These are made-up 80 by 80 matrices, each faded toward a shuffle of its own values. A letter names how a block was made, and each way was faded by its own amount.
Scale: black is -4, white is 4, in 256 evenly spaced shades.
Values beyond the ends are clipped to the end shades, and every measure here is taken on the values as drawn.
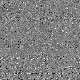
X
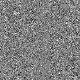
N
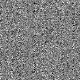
N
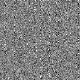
N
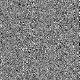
N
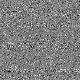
X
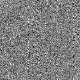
N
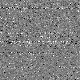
X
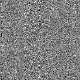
N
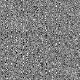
N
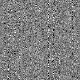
N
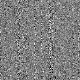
N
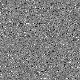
X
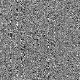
N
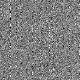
N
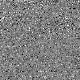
X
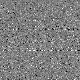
X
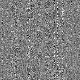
N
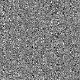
N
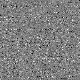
X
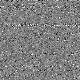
X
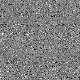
X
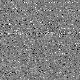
X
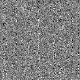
N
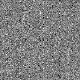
N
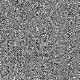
N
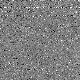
X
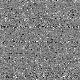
X
